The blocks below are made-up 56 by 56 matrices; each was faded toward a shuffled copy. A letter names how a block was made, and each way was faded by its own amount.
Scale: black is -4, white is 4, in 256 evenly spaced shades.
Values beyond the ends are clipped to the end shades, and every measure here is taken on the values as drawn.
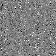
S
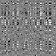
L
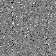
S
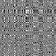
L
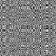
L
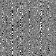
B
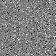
S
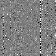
B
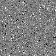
S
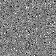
S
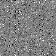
S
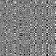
L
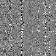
B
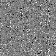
S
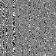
B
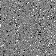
S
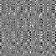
L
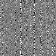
B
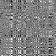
L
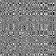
L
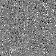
S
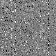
S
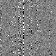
B
